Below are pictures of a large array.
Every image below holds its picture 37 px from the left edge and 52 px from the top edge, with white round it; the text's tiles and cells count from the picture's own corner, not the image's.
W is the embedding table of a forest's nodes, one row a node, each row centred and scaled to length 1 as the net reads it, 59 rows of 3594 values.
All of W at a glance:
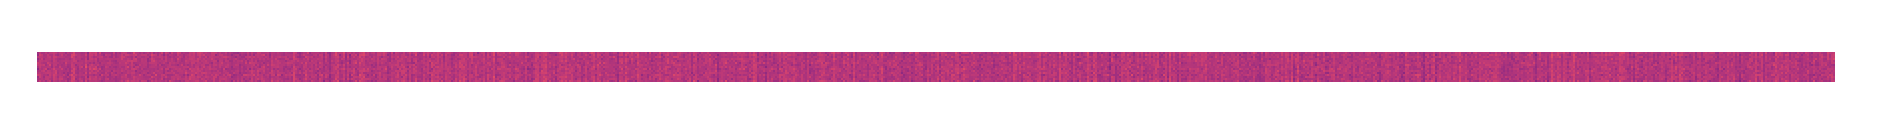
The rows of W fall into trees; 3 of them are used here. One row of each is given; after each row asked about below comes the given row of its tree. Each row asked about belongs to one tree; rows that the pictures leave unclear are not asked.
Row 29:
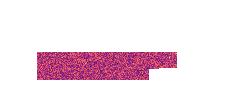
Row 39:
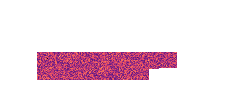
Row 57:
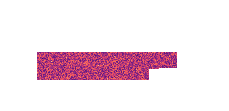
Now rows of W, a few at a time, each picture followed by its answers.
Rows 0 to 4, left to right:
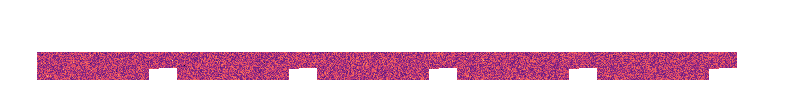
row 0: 57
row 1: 39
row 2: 57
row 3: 57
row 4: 57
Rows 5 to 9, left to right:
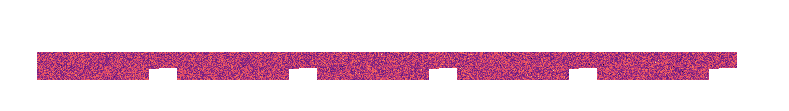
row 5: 29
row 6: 29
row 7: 57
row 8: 39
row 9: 39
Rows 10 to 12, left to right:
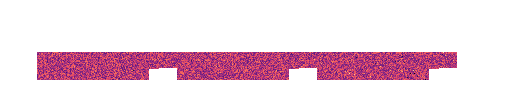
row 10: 57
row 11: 29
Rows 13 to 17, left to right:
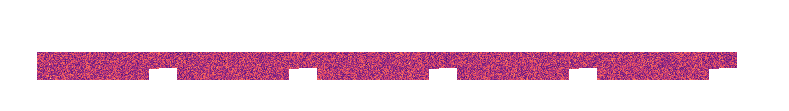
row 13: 57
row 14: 57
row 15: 29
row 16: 57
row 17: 29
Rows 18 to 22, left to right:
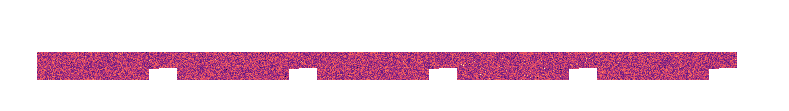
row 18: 29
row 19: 57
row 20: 29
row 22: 29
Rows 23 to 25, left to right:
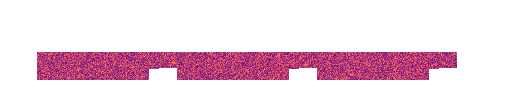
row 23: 39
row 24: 29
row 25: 57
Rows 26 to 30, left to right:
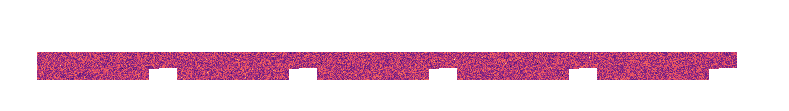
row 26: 29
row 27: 39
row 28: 29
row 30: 57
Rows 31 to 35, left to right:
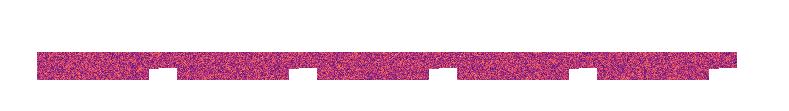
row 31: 57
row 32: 57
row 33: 39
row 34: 57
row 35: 57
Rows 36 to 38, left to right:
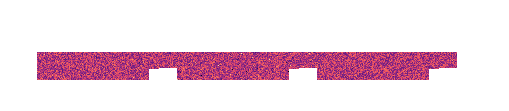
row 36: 57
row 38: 29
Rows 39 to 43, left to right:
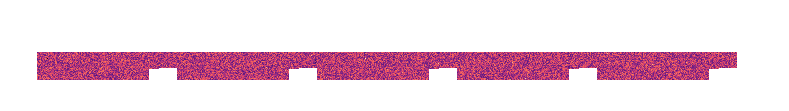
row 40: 57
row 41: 29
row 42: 29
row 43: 57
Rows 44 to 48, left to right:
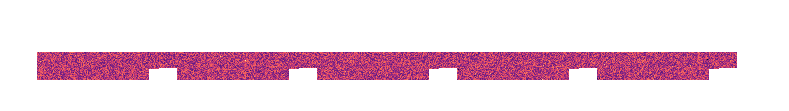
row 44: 29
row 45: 39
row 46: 39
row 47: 39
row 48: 29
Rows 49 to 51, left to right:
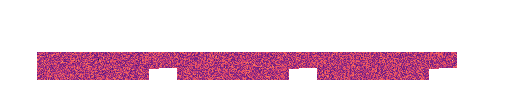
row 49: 57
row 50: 39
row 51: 57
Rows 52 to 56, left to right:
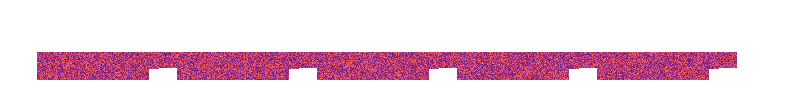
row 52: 57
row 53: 39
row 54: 57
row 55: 29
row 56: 29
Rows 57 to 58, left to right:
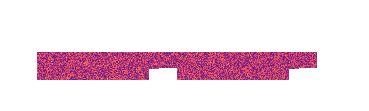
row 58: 29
